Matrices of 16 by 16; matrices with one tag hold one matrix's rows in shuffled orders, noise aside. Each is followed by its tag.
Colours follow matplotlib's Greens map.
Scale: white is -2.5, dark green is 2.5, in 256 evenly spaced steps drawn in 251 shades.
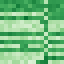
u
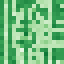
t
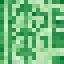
t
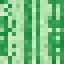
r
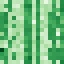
r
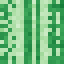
r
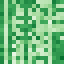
t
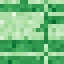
u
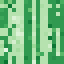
r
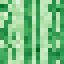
r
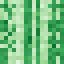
r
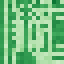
t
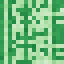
t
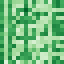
t
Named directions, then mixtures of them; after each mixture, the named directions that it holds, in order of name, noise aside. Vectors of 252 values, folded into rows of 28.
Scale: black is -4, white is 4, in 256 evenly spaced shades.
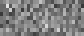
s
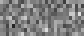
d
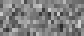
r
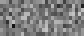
d, s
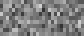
r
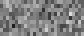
d, r, s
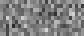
d, r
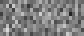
d, r, s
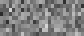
d, r, s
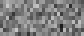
r, s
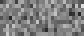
d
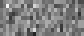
d, r, s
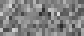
r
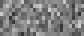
d, r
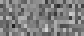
d, r, s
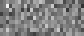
s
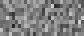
d, r, s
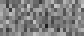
s
